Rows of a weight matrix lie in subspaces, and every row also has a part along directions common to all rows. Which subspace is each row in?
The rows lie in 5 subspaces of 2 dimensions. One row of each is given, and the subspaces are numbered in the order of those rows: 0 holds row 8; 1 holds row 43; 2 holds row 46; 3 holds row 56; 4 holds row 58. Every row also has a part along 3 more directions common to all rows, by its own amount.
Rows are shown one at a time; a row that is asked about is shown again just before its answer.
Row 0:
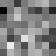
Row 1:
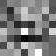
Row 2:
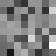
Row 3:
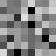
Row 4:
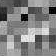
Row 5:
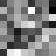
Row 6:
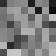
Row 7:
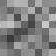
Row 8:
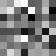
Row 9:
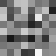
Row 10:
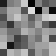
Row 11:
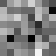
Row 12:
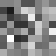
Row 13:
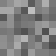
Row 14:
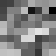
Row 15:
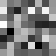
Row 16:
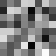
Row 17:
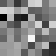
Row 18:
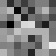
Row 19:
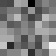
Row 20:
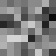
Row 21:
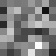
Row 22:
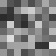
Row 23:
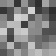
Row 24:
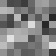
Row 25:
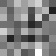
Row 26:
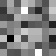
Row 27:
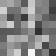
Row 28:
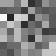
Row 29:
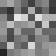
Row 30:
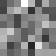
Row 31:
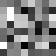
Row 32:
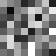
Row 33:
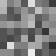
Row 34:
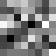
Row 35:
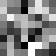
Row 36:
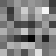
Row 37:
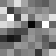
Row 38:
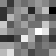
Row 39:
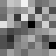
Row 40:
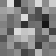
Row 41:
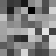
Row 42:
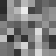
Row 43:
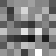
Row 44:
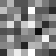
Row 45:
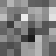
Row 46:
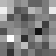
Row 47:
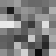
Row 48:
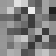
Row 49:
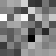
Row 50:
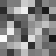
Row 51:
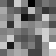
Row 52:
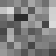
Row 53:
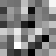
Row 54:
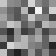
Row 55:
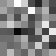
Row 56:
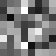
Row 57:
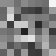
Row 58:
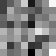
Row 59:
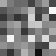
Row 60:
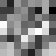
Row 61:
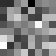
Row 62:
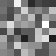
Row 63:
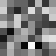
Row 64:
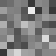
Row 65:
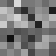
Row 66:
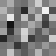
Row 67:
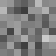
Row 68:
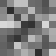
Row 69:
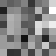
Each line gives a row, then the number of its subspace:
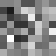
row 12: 1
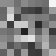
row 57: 1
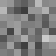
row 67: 3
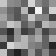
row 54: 4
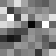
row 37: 0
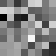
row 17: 2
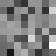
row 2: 0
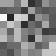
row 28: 2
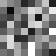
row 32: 1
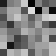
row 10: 4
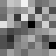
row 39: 0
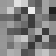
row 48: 0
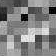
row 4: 2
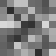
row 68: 0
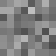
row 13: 0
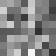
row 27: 4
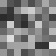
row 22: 1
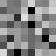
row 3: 4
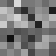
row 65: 1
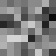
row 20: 0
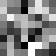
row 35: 3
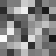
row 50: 3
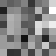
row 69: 4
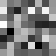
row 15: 3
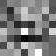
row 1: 1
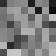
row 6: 4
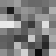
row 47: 0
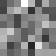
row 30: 3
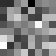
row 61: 4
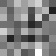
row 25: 1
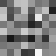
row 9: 1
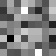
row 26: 3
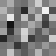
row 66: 3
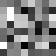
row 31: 1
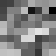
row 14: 2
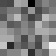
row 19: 4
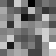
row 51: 4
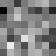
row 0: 2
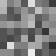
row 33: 4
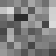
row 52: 2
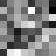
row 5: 4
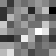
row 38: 2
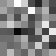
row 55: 0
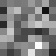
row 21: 3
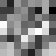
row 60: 2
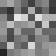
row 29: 2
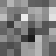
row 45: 2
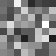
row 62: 3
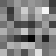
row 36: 1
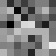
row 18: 0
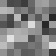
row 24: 0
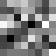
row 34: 0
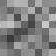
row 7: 0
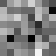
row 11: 1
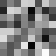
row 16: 3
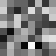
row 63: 3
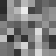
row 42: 3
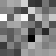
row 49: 2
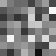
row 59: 1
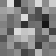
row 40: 3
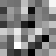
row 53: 4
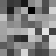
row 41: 0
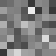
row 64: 4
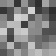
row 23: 2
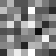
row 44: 4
